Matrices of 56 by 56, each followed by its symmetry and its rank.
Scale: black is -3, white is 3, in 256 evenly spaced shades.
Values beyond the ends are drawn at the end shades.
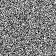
neither, full rank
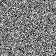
symmetric, full rank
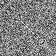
symmetric, full rank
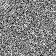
symmetric, full rank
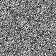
symmetric, full rank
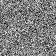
neither, full rank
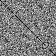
symmetric, full rank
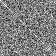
symmetric, full rank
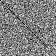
symmetric, full rank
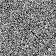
symmetric, full rank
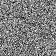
neither, full rank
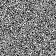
symmetric, full rank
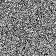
neither, full rank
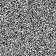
neither, full rank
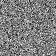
neither, full rank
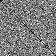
symmetric, full rank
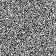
neither, full rank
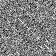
symmetric, full rank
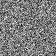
neither, full rank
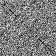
symmetric, full rank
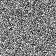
neither, full rank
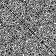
symmetric, full rank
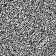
symmetric, full rank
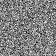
neither, full rank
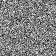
neither, full rank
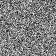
neither, full rank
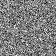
neither, full rank
